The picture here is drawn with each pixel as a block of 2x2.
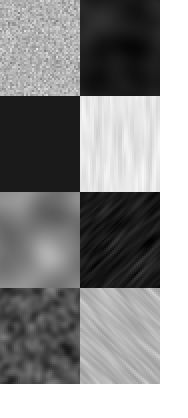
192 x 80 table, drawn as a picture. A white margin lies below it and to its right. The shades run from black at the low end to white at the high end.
It is made of 4 by 2 panels. Panel 1,1: high, fine-grained. Panel 1,2: very low, smooth, faint in contrast. Panel 2,1: very low, flat. Panel 2,2: very high, streaked downward, faint in contrast. Panel 3,1: middling, smooth. Panel 3,2: very low, slanting up to the right, faint in contrast. Panel 4,1: low, blotchy. Panel 4,2: high, slanting down to the right, faint in contrast.
